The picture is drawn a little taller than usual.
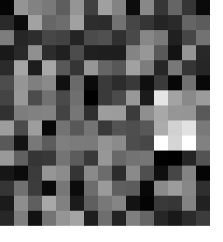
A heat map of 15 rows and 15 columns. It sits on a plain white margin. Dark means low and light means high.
Slope: none. Seam: none. Odd patch: higher, in the middle right. Ninth with the highest average: middle right. Mirror symmetry: none. Stripes: none. Grain: fine.
